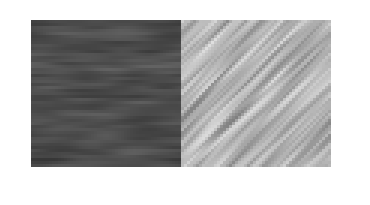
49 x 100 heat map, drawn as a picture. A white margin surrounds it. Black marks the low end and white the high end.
The table splits into one row of 2 panels. Panel 1,1: low, streaked across, faint in contrast. Panel 1,2: high, slanting up to the right.
